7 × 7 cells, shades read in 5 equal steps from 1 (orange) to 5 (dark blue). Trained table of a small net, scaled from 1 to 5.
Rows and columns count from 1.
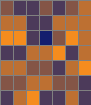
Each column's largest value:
4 4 4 5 4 4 4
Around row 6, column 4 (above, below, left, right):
3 4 2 3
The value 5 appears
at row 3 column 4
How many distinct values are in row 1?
3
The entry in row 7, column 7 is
4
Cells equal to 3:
10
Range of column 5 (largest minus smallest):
3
